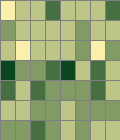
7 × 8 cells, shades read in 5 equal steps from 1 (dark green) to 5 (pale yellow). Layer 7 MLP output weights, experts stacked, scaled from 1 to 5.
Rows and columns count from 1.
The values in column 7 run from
2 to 5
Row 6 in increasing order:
3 3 3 3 3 4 4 4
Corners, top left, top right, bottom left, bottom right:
5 2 3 4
